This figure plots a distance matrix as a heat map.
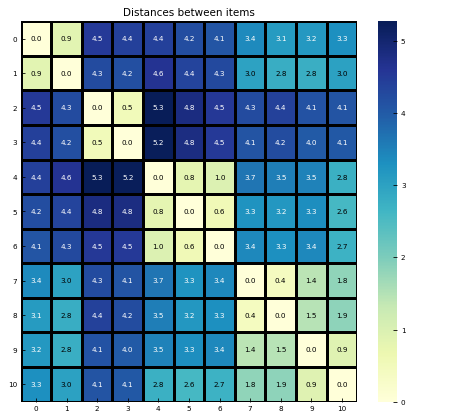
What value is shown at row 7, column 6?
3.4
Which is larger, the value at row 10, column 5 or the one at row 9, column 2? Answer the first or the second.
the second
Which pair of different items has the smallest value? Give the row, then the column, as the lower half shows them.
8, 7
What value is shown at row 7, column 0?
3.4
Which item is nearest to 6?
5
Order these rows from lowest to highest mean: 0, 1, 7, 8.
8, 7, 1, 0
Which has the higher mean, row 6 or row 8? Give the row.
6
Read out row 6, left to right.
4.1 4.3 4.5 4.5 1.0 0.6 0.0 3.4 3.3 3.4 2.7
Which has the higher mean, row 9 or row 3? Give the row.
3
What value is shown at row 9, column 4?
3.5
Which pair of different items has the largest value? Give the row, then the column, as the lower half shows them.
4, 2
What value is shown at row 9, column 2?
4.1
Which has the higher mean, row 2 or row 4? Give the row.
2
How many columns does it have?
11
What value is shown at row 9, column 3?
4.0
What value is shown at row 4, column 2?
5.3
